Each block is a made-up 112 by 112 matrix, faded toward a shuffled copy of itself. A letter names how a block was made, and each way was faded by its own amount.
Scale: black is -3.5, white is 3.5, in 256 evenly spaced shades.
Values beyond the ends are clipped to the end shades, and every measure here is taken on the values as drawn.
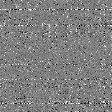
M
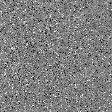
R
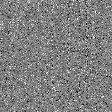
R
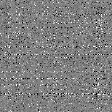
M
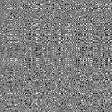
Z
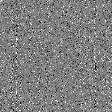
R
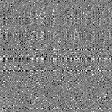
Z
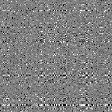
Z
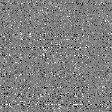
M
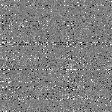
M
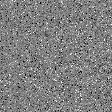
R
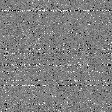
M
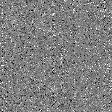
R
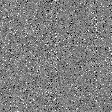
R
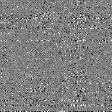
M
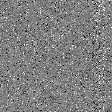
R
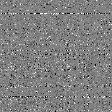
M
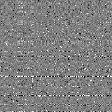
Z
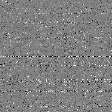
M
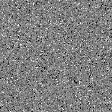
R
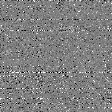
M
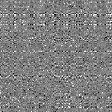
Z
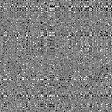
Z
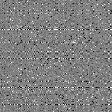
Z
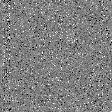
R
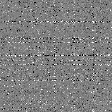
M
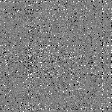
M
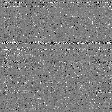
M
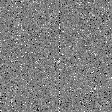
R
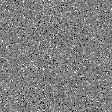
R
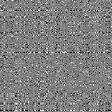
Z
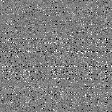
M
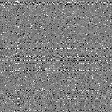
Z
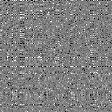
Z
